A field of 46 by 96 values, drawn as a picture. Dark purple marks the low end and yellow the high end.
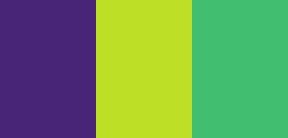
It is made of 1 by 3 panels. Panel 1,1: very low, flat. Panel 1,2: very high, flat. Panel 1,3: high, flat.
